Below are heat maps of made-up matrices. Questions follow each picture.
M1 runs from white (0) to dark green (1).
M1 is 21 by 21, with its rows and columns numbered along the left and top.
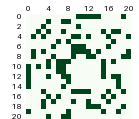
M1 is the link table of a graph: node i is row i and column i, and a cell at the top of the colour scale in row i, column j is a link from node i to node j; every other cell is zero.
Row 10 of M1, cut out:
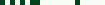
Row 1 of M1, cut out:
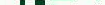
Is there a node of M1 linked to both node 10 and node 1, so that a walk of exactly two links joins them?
yes
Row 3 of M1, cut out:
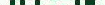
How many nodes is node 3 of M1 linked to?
6
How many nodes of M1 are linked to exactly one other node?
0
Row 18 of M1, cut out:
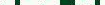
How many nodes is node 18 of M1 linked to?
5
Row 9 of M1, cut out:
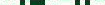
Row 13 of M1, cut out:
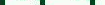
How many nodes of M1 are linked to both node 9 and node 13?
1
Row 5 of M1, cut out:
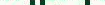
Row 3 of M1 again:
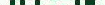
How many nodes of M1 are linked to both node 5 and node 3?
1
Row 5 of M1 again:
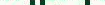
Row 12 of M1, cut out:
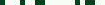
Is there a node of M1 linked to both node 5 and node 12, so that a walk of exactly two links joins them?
yes
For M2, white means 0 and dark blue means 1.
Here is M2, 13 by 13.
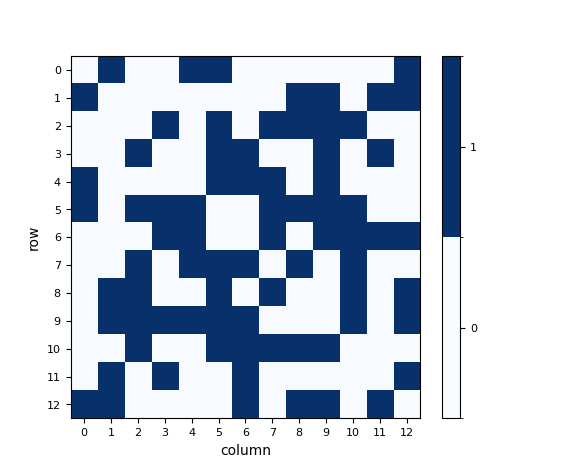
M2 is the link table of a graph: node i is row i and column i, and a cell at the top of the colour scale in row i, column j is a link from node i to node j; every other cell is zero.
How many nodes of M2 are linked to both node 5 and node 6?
5
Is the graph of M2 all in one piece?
yes
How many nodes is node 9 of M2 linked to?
8
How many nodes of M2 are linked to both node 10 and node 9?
3
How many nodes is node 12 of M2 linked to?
6
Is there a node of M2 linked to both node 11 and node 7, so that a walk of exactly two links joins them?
yes
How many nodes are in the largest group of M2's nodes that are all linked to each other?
5
